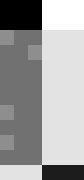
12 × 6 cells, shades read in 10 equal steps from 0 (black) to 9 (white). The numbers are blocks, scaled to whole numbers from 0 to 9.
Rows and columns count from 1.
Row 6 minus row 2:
4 4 4 -1 -1 -1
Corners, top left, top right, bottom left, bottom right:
0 9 8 1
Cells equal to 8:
30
